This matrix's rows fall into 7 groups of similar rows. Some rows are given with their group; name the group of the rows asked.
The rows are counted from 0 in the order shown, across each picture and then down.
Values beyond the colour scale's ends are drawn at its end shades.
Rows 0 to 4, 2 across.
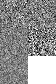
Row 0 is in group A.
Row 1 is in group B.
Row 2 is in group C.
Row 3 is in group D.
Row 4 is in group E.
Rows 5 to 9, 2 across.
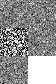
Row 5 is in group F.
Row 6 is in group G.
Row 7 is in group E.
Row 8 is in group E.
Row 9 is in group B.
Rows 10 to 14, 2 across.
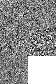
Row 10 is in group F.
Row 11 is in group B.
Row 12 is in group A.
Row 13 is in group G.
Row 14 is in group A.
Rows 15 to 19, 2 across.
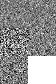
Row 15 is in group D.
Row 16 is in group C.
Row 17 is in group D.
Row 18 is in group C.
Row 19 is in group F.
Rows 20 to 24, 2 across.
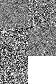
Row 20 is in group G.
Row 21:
D
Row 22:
G
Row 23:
E
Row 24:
D
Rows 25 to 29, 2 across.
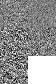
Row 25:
E
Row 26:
D
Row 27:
G
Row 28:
C
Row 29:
G
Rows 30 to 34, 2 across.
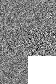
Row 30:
D
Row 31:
A
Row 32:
A
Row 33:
C
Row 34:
F
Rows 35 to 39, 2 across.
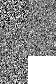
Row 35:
B
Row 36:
D
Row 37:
A
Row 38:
G
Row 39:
B
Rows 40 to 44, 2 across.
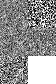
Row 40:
A
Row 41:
B
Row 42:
F
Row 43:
A
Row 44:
F
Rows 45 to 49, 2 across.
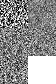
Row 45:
D
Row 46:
A
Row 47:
C
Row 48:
D
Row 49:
D
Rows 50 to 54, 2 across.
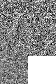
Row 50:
F
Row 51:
A
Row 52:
A
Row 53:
F
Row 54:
G
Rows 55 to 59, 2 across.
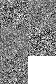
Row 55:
F
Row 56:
F
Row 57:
E
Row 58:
F
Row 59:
E
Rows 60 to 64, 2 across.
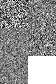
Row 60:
B
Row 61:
E
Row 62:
D
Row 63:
A
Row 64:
B
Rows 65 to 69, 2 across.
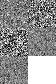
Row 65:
D
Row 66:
A
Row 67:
F
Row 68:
G
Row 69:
B
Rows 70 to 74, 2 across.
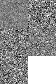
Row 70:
G
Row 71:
F
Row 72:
G
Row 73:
E
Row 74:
E
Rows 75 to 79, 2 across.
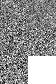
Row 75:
E
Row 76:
A
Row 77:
F
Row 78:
D
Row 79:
B
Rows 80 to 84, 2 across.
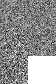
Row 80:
A
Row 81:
C
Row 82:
A
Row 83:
F
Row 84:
A
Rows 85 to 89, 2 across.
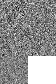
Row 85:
A
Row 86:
G
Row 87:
B
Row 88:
C
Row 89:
B
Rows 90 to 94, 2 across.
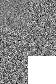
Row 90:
D
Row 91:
C
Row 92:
E
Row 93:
A
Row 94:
C
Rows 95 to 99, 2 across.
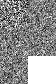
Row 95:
B
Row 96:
A
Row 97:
A
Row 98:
E
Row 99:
F
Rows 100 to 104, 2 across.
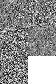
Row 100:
A
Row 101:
D
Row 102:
G
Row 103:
A
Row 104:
E
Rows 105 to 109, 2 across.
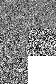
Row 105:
A
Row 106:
D
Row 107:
D
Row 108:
D
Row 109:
F
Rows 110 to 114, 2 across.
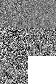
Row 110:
C
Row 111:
D
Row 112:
G
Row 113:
A
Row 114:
G
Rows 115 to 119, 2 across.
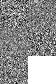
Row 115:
E
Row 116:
E
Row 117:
G
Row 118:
C
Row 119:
E
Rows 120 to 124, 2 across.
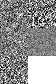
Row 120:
F
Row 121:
D
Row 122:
E
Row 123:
B
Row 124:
D
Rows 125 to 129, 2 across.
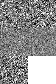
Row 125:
G
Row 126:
E
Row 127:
E
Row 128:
D
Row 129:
A
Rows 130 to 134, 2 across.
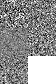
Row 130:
A
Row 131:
E
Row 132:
G
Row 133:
D
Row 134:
D
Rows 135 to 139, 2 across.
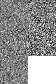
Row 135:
E
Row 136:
G
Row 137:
G
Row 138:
E
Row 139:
D
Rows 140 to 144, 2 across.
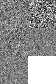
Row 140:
B
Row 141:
G
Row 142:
A
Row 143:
A
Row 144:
B
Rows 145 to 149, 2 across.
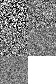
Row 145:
G
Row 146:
E
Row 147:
C
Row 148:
G
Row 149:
D
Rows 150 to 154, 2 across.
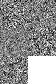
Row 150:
E
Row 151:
A
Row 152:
D
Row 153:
A
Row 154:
F
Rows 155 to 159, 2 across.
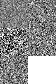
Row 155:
C
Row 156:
G
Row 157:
F
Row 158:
E
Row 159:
D
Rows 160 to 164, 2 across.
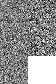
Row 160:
G
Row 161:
B
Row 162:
C
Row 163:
E
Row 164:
D
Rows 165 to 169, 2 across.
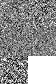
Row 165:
G
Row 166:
D
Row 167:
C
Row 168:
D
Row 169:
G
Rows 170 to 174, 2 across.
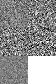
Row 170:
B
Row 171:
D
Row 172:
B
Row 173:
E
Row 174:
G
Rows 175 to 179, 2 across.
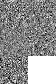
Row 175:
A
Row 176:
A
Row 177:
C
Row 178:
D
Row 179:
C
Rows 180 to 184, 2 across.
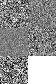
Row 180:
G
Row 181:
C
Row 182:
A
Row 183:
B
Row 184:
F
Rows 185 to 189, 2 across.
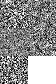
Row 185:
E
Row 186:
F
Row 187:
B
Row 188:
A
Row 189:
B
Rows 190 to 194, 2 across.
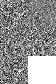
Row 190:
F
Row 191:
D
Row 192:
D
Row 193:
D
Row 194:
F
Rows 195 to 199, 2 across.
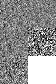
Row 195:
C
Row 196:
C
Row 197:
A
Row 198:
A
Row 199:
A
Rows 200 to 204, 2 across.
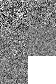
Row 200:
F
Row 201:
F
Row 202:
E
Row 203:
D
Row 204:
G
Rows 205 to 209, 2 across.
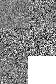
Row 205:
A
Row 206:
B
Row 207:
E
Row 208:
A
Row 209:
G
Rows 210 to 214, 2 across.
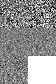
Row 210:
D
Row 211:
B
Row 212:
D
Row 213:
D
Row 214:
D
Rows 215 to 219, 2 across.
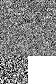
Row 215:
E
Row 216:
A
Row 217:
D
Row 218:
B
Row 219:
C
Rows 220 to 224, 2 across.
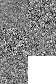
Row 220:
G
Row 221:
C
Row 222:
A
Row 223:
E
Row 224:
G
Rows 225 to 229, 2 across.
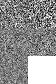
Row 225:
B
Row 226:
A
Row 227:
D
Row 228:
F
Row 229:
C
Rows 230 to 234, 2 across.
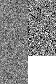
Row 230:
G
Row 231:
F
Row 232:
A
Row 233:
C
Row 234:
G
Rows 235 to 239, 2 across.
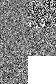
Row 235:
D
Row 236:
C
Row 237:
D
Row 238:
C
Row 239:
F
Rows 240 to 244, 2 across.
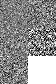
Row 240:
C
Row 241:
E
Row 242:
D
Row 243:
G
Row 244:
F
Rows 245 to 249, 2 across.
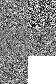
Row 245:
E
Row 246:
C
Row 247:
A
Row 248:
F
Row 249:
F
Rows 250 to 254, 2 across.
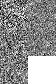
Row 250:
E
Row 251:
G
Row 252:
A
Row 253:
A
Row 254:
D
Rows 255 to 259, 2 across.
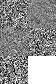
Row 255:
A
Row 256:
G
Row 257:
E
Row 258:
A
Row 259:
B
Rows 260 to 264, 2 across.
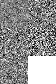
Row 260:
G
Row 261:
F
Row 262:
D
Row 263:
B
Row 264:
G
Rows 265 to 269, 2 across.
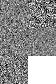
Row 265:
D
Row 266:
G
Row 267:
B
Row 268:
D
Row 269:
B
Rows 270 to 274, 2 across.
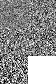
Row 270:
F
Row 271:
D
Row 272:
D
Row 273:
A
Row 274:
C
